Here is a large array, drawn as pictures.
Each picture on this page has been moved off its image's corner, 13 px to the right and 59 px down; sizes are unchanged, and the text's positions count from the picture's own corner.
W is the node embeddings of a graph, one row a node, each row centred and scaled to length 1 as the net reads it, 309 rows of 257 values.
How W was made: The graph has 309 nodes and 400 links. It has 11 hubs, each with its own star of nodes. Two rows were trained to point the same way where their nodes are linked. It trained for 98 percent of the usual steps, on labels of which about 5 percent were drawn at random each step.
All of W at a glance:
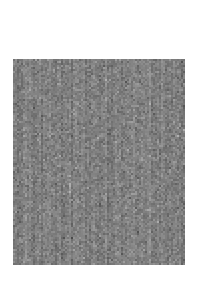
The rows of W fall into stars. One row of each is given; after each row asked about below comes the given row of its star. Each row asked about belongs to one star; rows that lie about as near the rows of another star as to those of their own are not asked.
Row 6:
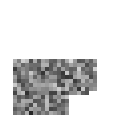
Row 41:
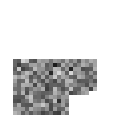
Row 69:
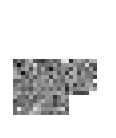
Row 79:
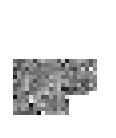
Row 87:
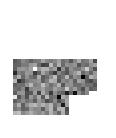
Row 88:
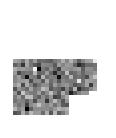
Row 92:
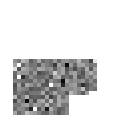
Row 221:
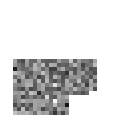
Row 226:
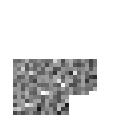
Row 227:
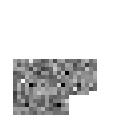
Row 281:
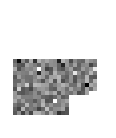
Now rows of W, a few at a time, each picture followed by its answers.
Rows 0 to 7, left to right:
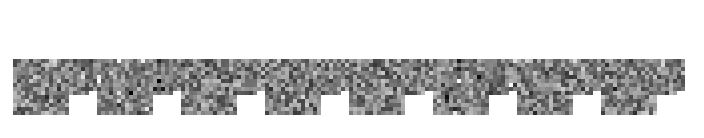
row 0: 226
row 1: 6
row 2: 69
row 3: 41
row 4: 227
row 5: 88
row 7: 227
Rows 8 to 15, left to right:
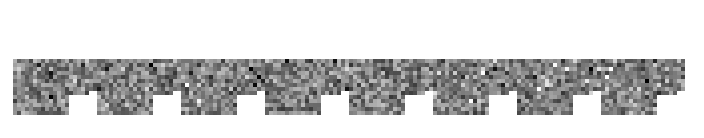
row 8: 92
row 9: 41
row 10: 41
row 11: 79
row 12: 88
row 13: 92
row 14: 281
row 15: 88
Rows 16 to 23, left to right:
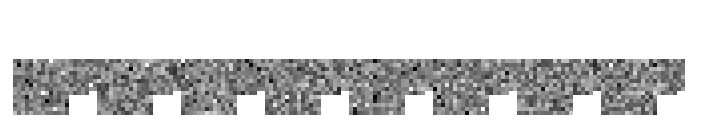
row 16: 226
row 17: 41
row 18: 87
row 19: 221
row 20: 221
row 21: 69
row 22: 227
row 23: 226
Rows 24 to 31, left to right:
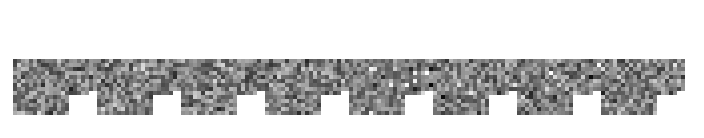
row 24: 88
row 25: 41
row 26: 227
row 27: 41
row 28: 88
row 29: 281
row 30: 281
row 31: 92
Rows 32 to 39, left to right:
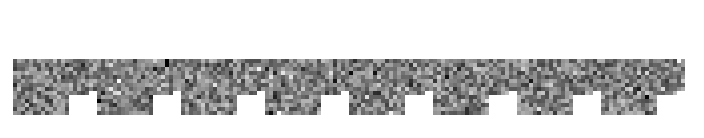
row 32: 281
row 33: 79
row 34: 6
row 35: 221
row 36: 281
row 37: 227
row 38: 227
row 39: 87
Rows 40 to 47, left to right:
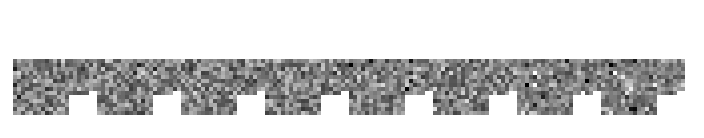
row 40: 69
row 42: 41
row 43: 6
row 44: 6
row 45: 79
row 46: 221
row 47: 69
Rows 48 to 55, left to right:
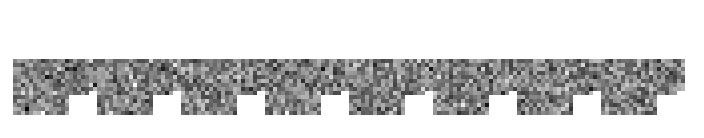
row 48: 88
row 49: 221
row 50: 226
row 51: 41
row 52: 88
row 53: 92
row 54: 281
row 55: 69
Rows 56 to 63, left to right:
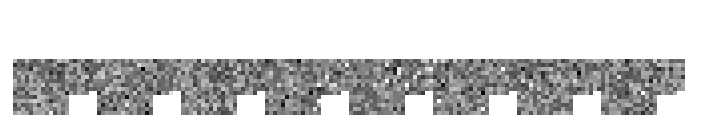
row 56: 6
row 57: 87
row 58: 6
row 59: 69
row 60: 281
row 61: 6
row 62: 79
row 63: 92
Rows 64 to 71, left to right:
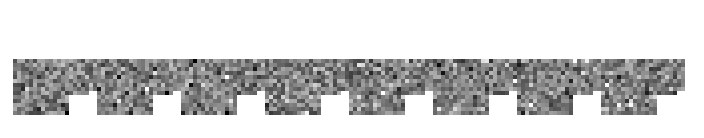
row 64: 79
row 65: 69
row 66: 281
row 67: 281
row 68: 79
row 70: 79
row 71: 41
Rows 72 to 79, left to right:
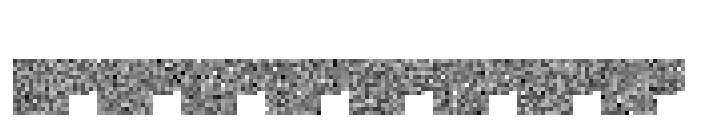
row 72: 281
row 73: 41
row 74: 281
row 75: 79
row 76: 92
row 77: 6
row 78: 87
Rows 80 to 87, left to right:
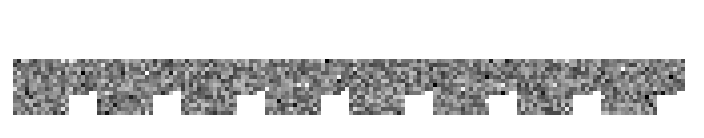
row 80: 6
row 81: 281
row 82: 92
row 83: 6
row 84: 227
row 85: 69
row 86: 92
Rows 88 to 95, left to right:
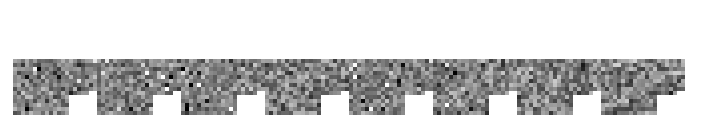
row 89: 92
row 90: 221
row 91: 79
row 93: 79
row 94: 88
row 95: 79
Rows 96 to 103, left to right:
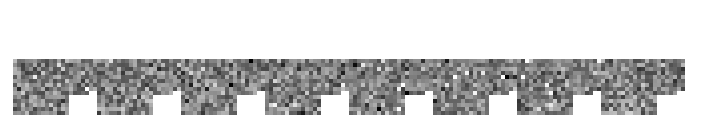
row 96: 221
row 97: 227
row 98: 227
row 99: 41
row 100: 69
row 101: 281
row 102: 92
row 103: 87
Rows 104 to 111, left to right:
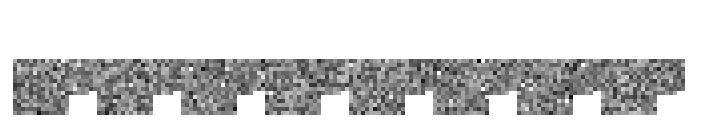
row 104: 92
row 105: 6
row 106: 88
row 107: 88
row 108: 226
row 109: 79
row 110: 41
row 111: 87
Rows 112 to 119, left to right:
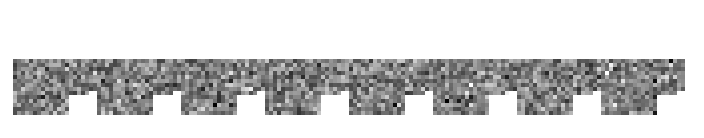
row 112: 87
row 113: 6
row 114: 92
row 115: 92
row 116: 41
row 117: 92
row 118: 6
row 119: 79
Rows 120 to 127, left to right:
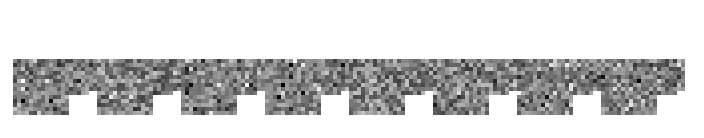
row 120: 227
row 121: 88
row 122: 79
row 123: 226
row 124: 87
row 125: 281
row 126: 87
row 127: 41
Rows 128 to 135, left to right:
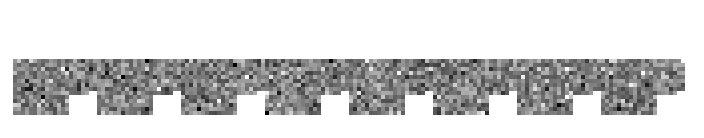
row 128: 227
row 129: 221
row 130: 92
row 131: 87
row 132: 281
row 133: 79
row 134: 227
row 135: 92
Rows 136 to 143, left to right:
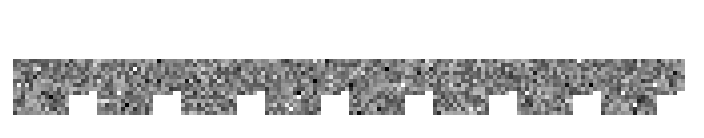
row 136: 69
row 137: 6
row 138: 87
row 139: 6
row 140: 69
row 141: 87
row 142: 227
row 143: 69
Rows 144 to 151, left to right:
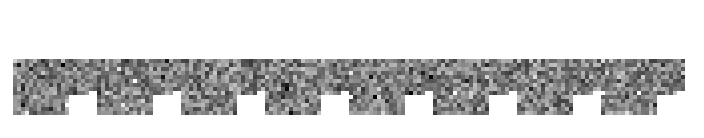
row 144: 227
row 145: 227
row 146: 226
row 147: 92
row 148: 87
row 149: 87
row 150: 87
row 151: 87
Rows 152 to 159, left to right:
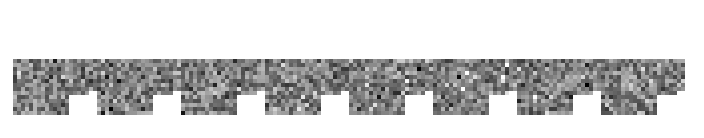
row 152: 87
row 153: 79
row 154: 79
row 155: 87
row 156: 41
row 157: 281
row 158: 79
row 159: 281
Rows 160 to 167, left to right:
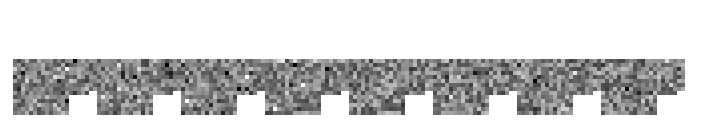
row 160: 41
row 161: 281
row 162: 6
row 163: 79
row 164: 79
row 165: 87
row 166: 88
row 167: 41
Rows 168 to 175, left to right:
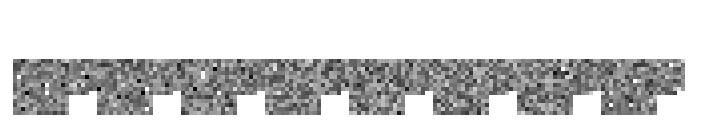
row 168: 92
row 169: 69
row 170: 87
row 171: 226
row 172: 6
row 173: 281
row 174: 88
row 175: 41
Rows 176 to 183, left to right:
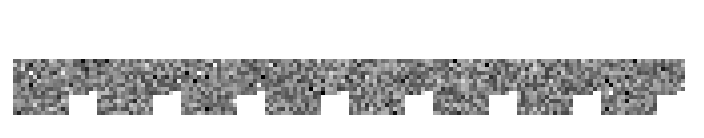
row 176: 226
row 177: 87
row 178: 226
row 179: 92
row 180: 87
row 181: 281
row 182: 41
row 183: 221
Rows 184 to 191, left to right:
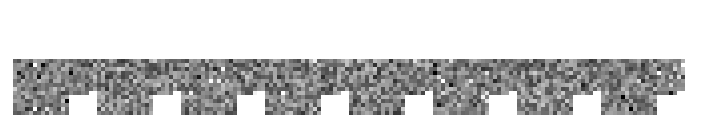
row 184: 226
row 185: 92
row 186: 281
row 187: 88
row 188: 41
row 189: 227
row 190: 6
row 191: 69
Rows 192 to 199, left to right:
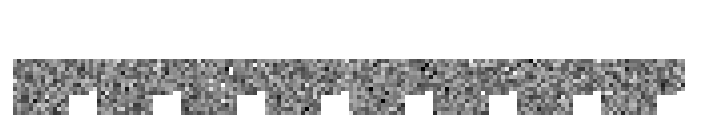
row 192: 221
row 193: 227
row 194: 281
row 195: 88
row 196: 226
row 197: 87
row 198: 281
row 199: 88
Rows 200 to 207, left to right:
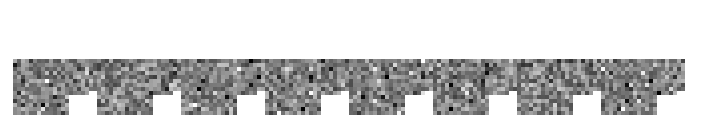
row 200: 227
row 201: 69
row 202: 226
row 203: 88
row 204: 281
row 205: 92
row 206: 87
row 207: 92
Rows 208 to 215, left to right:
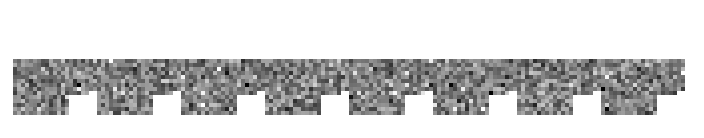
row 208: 227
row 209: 88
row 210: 6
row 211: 79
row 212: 88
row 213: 92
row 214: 69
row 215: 221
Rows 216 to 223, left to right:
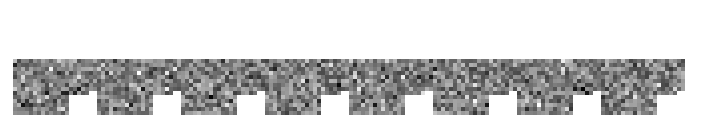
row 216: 6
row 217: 92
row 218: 87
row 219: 281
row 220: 87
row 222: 6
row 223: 88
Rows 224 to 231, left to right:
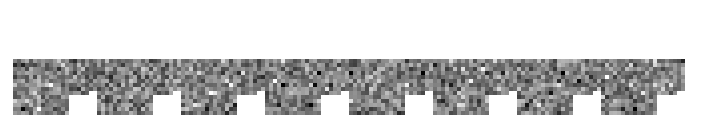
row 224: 6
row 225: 227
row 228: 281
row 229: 227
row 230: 6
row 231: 92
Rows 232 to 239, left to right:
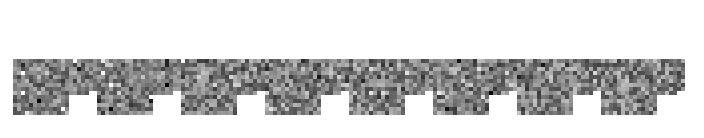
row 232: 221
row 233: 79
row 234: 87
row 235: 41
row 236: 69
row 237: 88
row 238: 226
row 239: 6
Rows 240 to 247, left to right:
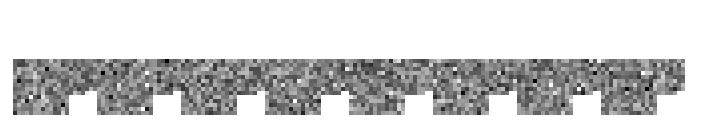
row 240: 87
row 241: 226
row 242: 41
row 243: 41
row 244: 227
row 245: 6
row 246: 227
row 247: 92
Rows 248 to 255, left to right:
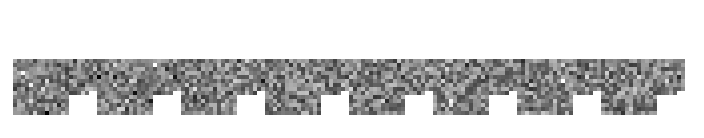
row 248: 41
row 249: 41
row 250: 41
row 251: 281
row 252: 79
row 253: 41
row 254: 226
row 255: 79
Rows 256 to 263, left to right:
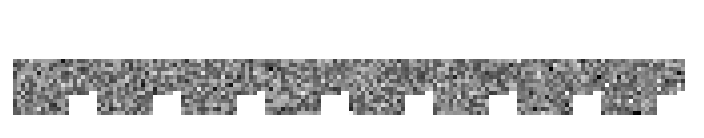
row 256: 281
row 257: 88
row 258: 88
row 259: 79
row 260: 221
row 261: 69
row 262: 87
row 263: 41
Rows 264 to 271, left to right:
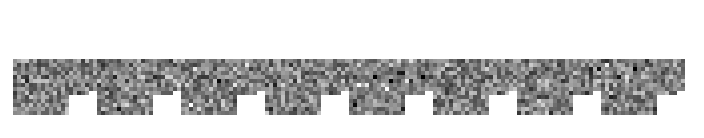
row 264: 227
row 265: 281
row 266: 41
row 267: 221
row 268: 221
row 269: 69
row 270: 69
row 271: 281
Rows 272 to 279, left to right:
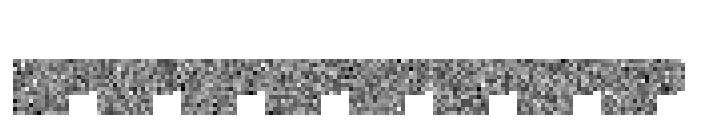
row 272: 79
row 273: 226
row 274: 69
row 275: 226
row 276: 221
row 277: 226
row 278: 281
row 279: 88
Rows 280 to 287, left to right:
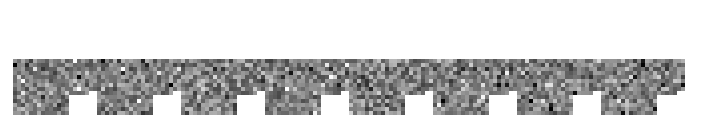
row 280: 227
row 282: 87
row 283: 281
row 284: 226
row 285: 227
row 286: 92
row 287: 88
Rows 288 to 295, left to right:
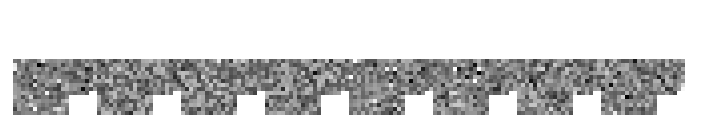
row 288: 226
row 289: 41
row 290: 221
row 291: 87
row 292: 6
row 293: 88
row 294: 226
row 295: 221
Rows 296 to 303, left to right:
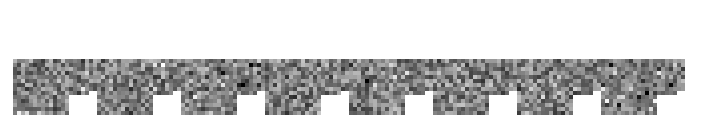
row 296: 227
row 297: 41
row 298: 88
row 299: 227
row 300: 281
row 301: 221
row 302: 41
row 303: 69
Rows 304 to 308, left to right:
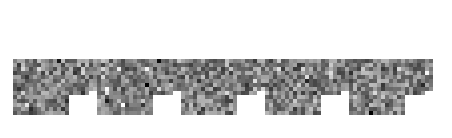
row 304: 79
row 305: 227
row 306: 88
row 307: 41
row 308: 281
